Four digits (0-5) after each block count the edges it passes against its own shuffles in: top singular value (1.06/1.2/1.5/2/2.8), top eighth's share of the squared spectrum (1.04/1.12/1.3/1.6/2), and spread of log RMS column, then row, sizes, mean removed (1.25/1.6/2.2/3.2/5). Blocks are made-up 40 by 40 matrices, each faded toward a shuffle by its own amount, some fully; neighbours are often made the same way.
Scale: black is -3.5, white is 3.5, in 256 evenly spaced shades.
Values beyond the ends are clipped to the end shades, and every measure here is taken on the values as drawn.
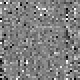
3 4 2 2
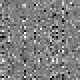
3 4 3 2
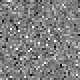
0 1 0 0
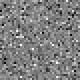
0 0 0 0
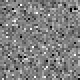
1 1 0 1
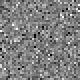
0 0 0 0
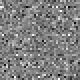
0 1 0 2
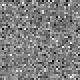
1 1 0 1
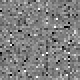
1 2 1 0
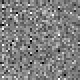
2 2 2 0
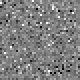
0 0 0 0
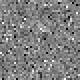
0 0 0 0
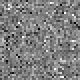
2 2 0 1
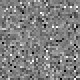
3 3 1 0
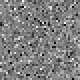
0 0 0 0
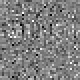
3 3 1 1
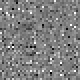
3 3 1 1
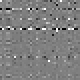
4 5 1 2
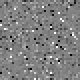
1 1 0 0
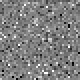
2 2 0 0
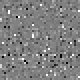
2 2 0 1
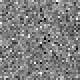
0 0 1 0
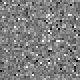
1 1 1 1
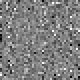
1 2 2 0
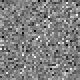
0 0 1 0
